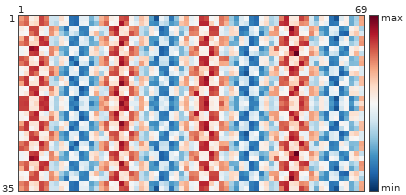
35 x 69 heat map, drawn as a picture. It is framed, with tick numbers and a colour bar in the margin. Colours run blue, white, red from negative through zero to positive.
Stripes: upright, repeating 4 times. Average level on the scale: 50%. Mirror symmetry: top to bottom. Slope: none.
